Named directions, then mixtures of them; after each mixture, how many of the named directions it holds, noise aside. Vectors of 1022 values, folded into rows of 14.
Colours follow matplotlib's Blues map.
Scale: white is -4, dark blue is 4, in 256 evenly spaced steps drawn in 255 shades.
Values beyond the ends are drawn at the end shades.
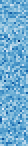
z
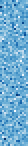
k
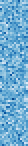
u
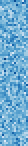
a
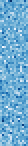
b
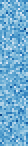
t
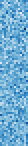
one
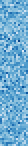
one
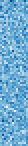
three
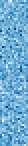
one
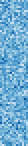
three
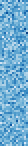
two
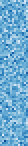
two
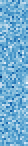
three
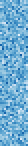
two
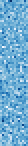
one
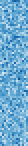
two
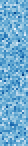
two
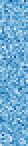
three
